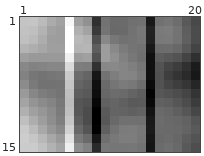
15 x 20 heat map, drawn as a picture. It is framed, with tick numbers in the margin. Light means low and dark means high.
Ninth with the lowest average: top left. Slope: up to the right. Histogram: bell-shaped. Odd lines: columns 6, 9 and 15.
